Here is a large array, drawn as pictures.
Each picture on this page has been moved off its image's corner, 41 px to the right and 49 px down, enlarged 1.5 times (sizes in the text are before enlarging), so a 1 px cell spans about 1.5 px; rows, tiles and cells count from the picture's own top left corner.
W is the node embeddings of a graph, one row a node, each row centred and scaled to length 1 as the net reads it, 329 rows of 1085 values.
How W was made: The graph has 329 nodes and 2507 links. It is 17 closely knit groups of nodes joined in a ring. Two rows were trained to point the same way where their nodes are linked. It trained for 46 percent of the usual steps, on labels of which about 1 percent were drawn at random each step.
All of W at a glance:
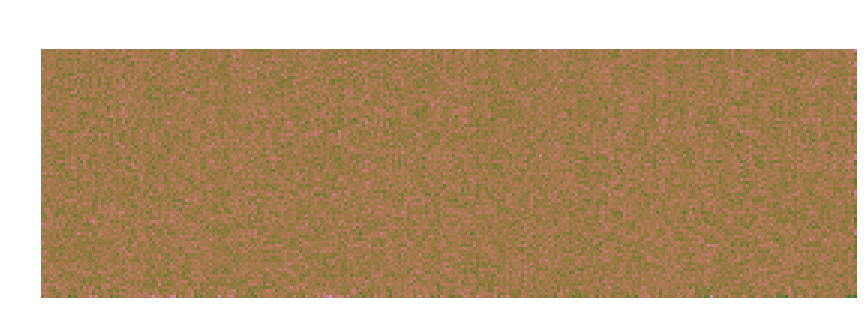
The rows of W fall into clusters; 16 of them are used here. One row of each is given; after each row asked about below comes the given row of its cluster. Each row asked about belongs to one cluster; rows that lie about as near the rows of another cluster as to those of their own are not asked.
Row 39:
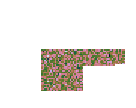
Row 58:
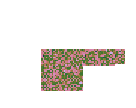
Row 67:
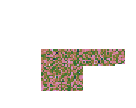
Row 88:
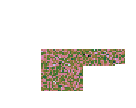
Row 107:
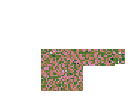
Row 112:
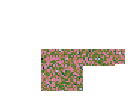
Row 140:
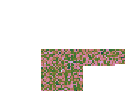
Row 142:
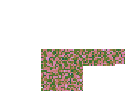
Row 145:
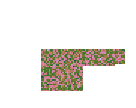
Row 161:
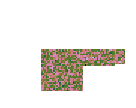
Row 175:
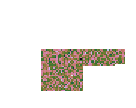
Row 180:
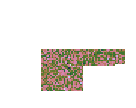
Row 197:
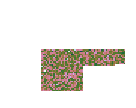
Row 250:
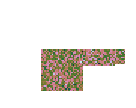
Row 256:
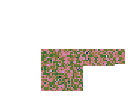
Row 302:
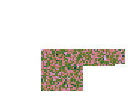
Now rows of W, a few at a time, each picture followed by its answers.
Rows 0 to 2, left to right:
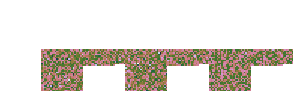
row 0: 197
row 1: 140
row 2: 58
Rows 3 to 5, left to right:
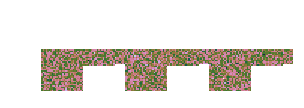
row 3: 142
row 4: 112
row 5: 180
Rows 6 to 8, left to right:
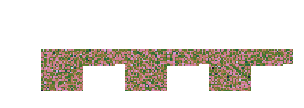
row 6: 142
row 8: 180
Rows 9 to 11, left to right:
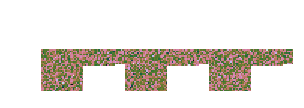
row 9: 161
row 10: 140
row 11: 197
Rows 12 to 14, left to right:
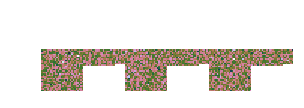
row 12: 39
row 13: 112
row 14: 145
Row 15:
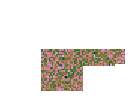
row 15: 142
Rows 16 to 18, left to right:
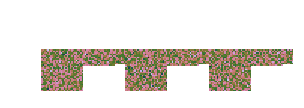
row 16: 250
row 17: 256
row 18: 256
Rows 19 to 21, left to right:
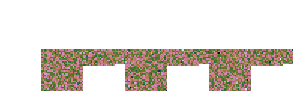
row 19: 142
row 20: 140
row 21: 107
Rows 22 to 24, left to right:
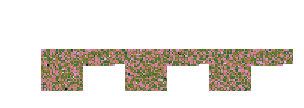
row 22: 58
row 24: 58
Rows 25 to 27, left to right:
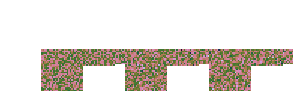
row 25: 88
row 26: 142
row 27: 302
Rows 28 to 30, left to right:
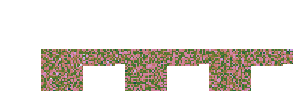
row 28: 107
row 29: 39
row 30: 256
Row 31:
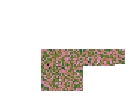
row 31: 256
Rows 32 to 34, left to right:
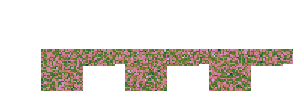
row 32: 142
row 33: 112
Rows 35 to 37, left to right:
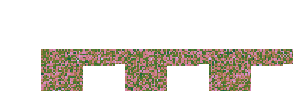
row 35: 161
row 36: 256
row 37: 197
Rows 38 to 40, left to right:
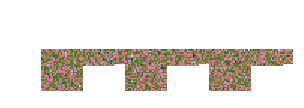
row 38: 256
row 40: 302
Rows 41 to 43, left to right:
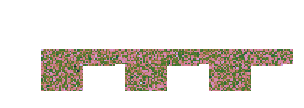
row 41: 302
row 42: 180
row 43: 140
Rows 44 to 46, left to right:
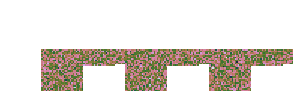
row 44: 175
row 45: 302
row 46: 180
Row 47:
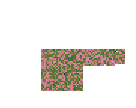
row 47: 140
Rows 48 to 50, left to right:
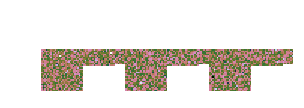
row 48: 58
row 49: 256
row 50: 161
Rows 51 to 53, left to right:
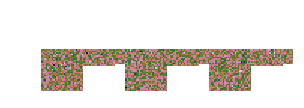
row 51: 140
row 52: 142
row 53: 67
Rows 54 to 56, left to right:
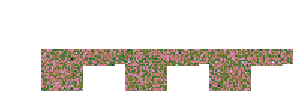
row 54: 250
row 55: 161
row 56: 256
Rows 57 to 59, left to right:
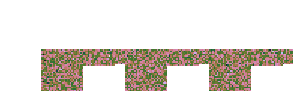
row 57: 39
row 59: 39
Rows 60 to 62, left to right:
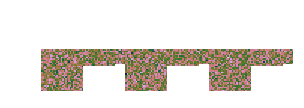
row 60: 180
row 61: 197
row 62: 67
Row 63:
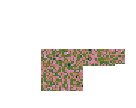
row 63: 302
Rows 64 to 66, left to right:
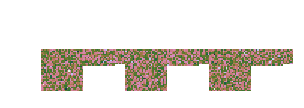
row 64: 161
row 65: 250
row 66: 88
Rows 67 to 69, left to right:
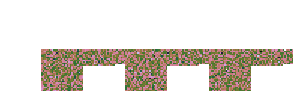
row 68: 107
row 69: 88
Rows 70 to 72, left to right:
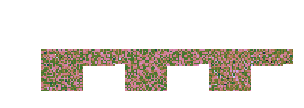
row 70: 39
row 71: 58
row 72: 145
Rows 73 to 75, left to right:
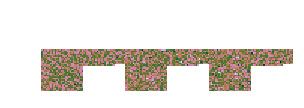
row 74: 197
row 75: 39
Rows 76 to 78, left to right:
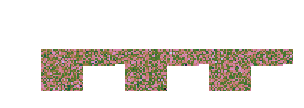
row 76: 67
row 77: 140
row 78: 58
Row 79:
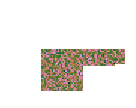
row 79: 107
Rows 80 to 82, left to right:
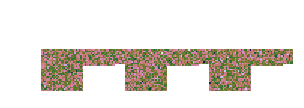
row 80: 140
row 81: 58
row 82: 161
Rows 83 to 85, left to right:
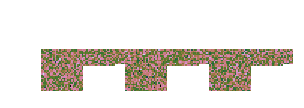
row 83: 107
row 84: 180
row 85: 88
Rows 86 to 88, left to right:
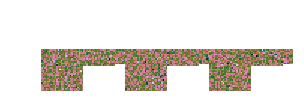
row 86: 161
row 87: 107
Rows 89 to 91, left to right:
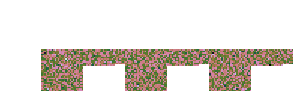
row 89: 39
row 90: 58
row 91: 107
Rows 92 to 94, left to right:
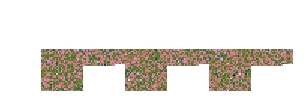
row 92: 140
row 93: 140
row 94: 256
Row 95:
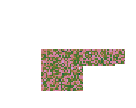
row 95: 67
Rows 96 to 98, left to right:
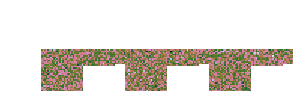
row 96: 180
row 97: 67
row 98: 140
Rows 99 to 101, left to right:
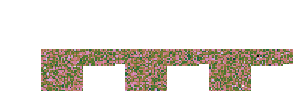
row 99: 180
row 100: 67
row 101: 88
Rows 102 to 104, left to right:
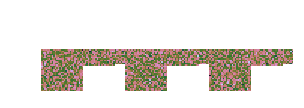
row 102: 302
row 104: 250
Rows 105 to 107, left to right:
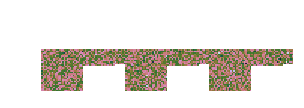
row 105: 197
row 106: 180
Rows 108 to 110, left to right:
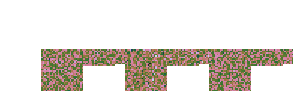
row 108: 175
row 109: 142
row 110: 142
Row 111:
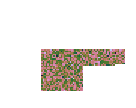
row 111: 302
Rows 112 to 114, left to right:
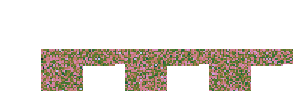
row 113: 142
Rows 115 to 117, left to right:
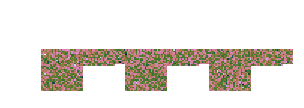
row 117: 256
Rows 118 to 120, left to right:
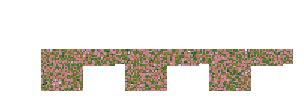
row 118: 250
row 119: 39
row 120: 112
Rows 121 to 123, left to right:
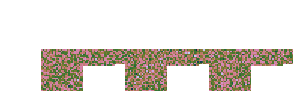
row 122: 145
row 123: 250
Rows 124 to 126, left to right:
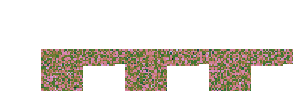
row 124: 256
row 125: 256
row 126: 175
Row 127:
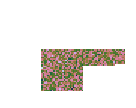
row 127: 142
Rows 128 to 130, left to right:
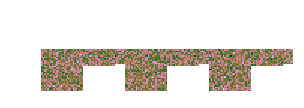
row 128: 58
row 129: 140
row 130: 302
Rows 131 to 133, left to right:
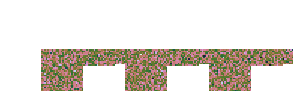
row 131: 180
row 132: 302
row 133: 107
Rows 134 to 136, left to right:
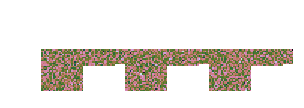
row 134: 175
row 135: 197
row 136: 107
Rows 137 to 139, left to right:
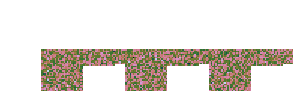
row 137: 39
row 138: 161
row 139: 302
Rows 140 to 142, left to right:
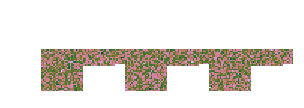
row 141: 197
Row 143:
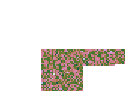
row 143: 58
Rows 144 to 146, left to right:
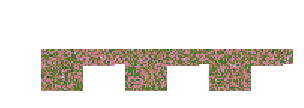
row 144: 140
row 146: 39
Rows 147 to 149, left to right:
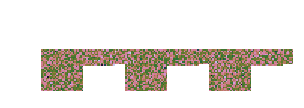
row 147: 140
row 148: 197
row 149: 250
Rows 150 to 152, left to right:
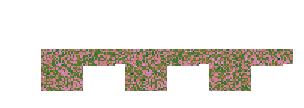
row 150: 180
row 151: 180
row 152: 140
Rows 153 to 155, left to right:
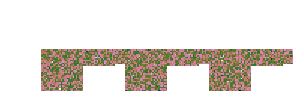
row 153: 67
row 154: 39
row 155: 302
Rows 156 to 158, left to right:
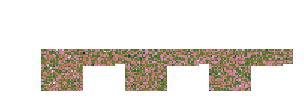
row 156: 39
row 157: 140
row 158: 180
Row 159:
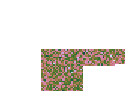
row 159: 140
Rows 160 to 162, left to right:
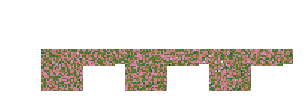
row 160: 107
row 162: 250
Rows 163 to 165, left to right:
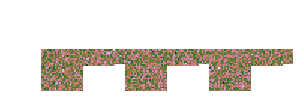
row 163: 256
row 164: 39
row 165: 88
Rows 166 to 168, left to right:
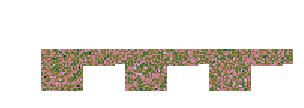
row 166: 67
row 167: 197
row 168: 250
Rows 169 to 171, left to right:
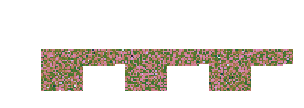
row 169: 142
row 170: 39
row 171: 58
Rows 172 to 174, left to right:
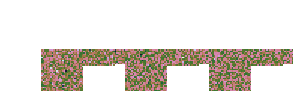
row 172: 112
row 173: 302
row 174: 142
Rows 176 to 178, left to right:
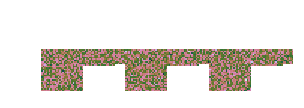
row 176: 145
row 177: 39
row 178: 250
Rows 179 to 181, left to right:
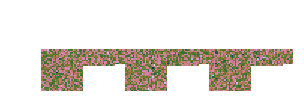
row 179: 256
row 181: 67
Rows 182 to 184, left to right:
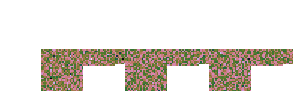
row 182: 107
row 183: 175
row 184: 107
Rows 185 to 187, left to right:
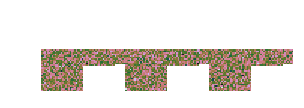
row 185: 302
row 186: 180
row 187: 302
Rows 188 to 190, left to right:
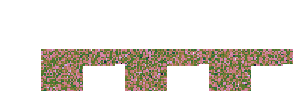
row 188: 39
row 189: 256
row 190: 256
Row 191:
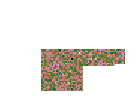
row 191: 142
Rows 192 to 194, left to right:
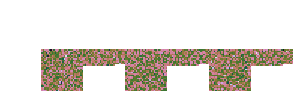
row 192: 256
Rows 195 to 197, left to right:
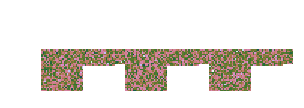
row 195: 145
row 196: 58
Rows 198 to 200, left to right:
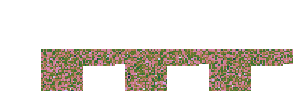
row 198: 142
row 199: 67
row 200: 88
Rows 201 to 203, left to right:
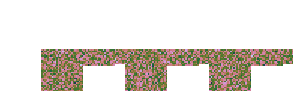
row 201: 140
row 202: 250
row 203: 250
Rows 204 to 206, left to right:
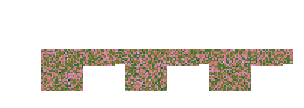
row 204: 197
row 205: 145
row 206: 175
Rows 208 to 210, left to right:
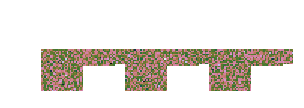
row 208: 250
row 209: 107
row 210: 161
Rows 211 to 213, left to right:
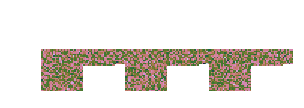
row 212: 145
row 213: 39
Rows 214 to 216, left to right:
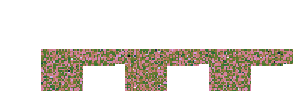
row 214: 161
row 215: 58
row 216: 161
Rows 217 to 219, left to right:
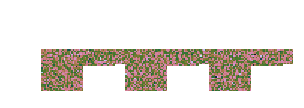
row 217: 180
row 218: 107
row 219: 161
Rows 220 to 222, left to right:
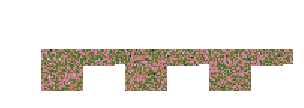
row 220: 197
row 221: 112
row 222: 175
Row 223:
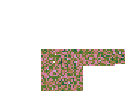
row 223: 107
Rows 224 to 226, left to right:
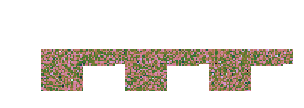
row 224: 180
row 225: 175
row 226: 67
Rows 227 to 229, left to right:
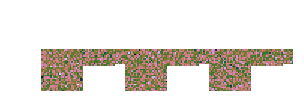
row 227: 145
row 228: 39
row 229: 180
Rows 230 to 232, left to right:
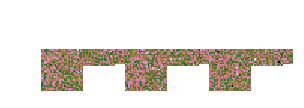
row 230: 112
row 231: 112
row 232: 88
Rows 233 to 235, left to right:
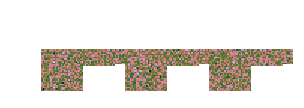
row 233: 88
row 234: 112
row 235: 256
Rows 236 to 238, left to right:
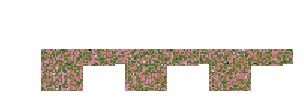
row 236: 302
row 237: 197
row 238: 197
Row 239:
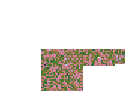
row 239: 39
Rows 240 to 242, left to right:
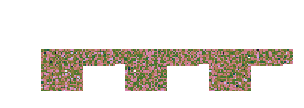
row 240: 142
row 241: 256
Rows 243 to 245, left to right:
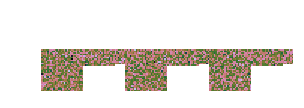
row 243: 161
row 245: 161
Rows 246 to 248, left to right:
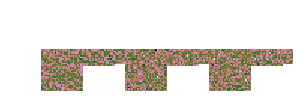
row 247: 58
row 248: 67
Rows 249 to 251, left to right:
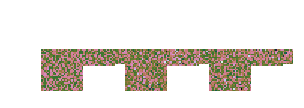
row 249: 107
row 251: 161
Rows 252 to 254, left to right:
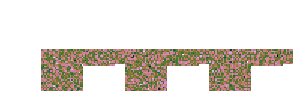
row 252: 58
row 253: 180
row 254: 39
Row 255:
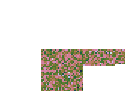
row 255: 175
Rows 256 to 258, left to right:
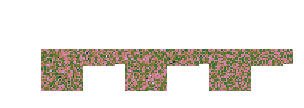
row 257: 197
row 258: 88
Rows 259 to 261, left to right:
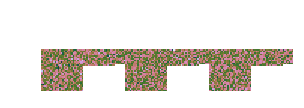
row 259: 250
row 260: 88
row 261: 302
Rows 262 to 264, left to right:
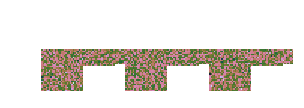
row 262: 145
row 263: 145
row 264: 161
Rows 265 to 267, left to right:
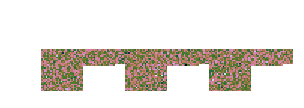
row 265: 58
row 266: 107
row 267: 140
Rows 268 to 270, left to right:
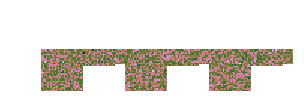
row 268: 88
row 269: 161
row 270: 197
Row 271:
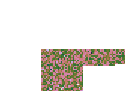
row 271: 250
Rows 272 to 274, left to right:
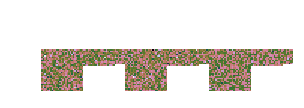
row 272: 180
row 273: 145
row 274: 39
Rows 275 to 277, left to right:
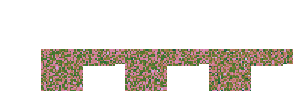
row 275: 302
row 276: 302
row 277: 175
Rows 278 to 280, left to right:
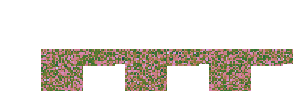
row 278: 180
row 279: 175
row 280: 197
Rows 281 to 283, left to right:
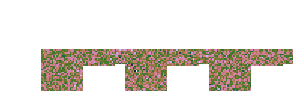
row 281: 302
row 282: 256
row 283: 250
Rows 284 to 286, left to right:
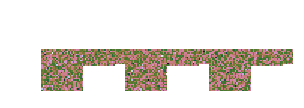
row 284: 180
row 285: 39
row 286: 197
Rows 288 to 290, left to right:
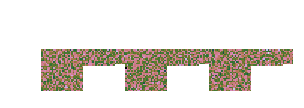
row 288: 175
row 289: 88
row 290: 142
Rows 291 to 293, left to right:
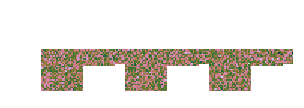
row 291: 140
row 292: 145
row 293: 161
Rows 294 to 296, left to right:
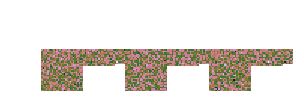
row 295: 39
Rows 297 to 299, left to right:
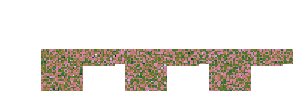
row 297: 161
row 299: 197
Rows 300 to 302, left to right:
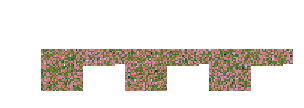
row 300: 140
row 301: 67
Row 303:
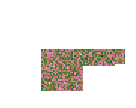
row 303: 142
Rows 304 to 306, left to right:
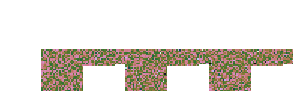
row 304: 175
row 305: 88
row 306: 197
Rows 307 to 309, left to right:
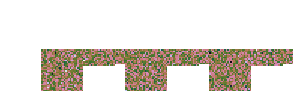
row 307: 142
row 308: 302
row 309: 107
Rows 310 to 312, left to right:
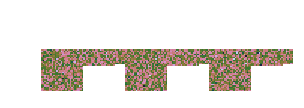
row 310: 256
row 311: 250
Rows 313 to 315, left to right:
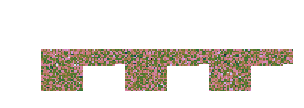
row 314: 256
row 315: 302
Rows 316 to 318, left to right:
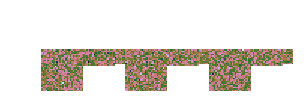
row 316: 180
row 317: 197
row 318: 197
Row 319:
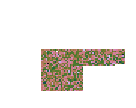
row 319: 67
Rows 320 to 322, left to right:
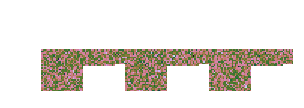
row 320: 197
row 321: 67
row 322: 112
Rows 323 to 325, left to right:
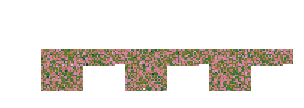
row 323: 112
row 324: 58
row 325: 112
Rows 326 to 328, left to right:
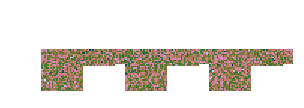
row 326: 88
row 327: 161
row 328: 112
